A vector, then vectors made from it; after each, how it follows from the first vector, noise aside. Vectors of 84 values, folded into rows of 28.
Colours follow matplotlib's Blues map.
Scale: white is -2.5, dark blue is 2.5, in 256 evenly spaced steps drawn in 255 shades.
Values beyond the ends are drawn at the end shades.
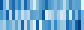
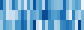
sign-scrambled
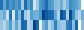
sign-scrambled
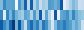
wrapped around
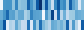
wrapped around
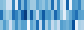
wrapped around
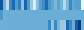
partly zeroed
